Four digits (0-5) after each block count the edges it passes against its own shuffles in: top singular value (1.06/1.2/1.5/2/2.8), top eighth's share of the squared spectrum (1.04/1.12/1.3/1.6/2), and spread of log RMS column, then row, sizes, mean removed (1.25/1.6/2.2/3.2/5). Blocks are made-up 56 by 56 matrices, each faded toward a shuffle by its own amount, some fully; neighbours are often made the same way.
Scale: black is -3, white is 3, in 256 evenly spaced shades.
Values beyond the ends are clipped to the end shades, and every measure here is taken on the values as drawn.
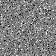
1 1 0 0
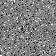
0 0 0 0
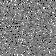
0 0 0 0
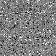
3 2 0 1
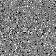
2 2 0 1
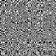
4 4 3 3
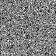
0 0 0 0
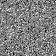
0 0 0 0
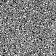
0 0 0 0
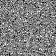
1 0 0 0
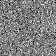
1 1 0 0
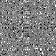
4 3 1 1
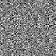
4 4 2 2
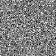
3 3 1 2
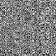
4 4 2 2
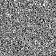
2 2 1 0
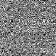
3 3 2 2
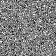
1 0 0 0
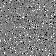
1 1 0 0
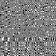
4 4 3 3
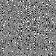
3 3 2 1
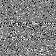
1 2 0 2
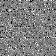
2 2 0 2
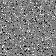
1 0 0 0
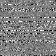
2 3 0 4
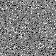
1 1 0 1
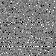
2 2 0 2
